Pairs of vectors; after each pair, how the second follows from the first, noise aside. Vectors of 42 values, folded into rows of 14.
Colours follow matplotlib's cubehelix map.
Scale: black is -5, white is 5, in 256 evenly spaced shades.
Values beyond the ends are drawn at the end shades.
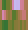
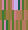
sign-scrambled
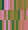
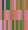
sign-scrambled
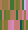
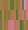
shrunk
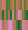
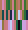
scaled up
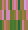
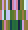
scaled up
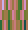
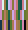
scaled up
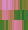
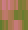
shrunk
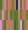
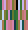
scaled up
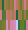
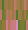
shrunk
